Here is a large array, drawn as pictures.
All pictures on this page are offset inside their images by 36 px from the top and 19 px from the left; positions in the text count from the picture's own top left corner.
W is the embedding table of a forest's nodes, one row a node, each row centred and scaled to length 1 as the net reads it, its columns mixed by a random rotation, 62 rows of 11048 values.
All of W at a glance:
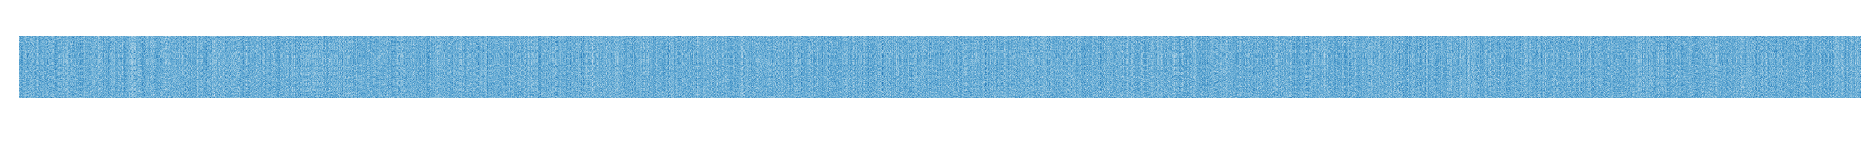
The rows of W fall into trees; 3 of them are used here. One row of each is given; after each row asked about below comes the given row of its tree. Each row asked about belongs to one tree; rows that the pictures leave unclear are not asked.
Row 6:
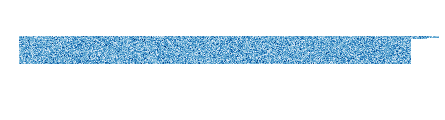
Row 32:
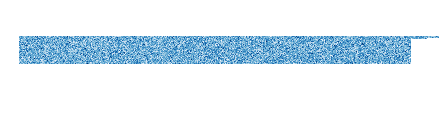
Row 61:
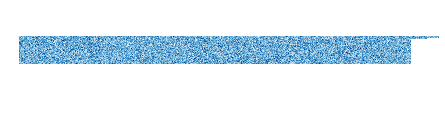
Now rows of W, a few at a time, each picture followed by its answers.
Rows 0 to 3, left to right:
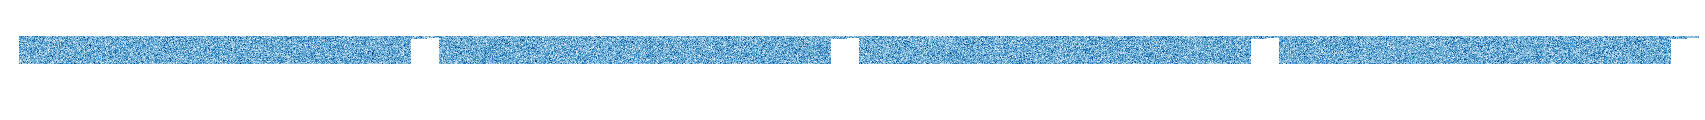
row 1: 6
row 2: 32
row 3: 61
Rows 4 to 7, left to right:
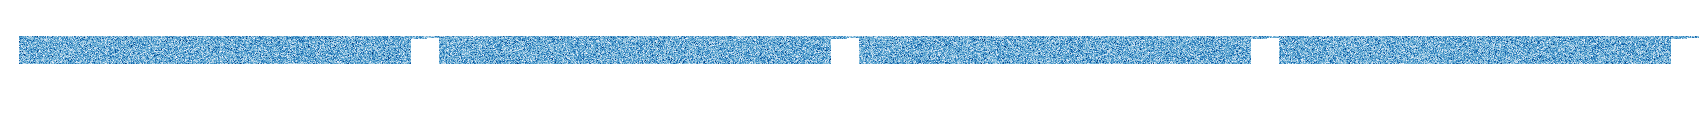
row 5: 6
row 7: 32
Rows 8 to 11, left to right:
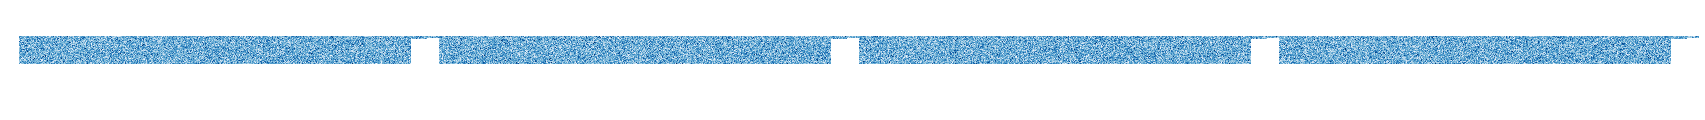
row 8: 32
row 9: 6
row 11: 32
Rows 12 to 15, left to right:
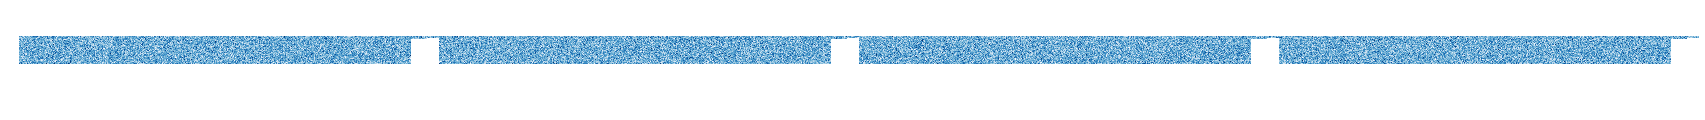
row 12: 32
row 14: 6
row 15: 6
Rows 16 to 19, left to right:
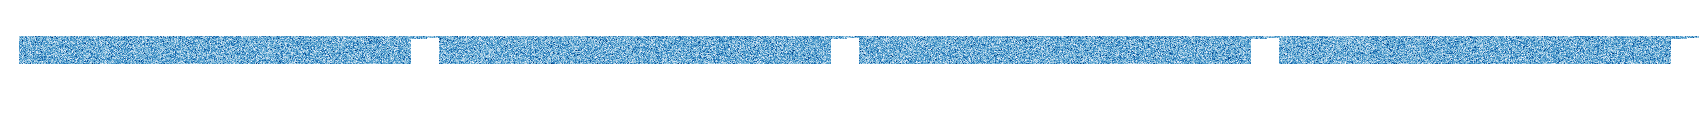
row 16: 61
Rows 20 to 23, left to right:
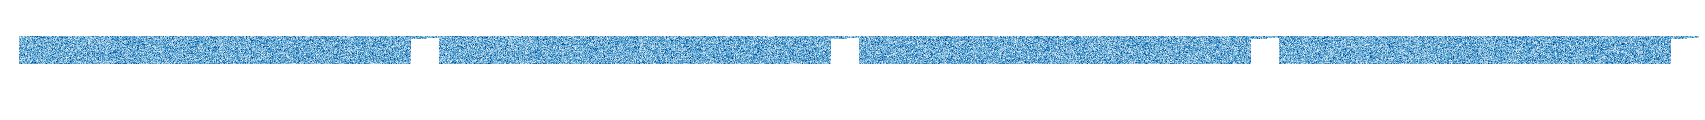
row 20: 32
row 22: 61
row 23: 32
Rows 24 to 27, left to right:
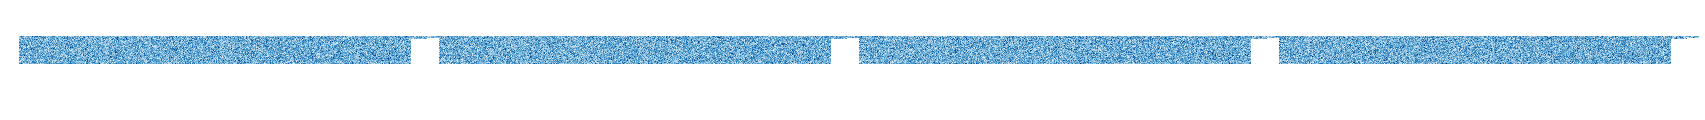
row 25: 32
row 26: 32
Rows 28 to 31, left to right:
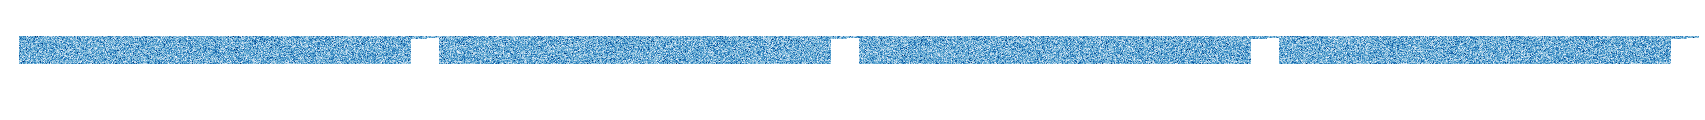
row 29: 61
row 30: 6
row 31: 32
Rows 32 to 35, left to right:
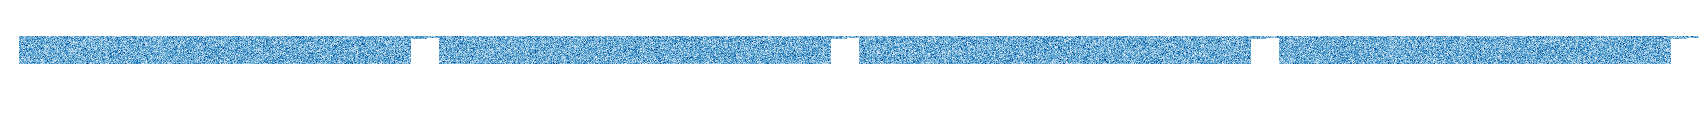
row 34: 61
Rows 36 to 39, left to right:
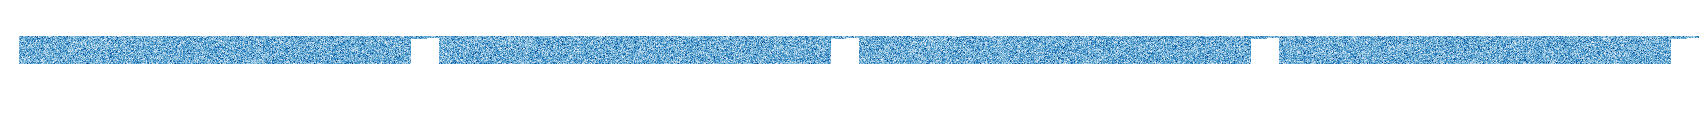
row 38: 32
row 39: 61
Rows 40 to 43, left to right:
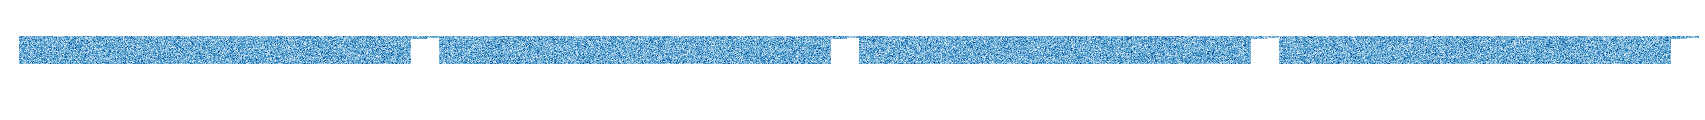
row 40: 6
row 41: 6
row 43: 61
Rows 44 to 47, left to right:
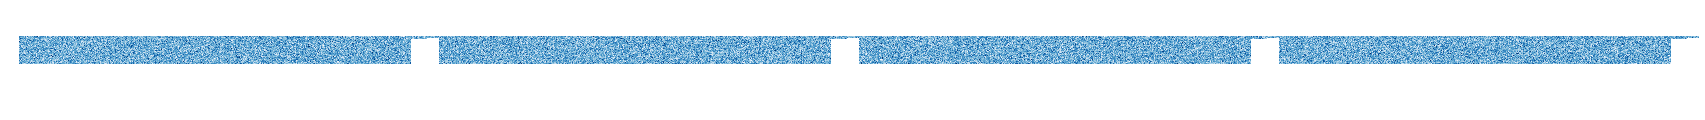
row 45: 61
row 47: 32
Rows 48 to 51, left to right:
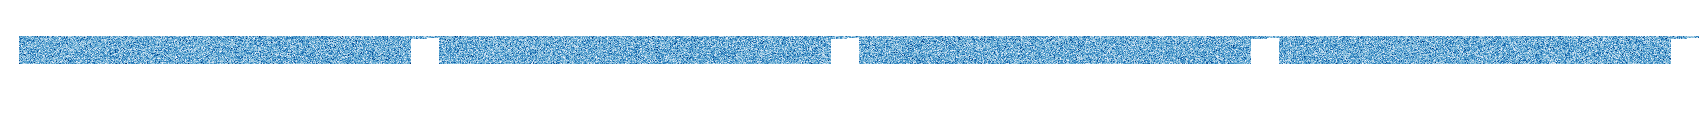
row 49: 32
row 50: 6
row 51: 61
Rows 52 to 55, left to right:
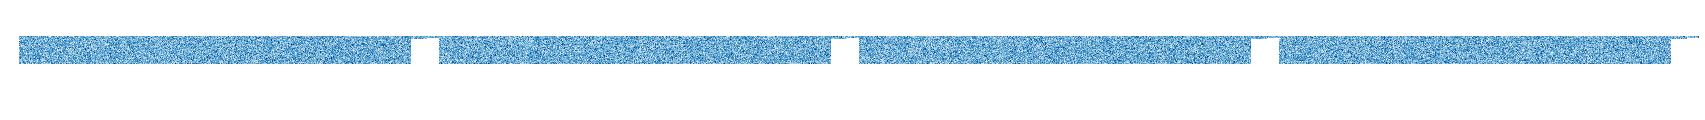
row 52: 32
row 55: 61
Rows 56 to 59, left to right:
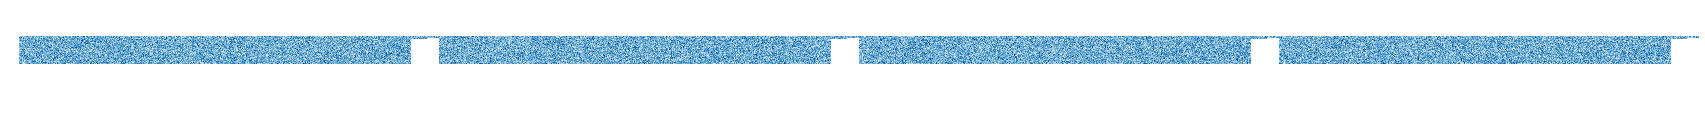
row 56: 6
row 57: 32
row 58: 6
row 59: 6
